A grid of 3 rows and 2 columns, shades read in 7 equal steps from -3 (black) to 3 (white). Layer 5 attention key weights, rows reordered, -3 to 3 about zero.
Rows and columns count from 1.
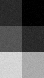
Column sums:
-1 -4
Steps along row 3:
down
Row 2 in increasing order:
-2 -1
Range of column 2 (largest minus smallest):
4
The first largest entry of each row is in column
1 1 1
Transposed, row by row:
-2 -1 2 | -3 -2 1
